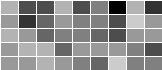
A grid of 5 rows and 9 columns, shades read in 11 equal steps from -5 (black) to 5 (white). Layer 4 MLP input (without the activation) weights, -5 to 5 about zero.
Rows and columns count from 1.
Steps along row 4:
up same down up same same down down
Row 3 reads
2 1 -1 0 0 -1 -2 1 1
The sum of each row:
-8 0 1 5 7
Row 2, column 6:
0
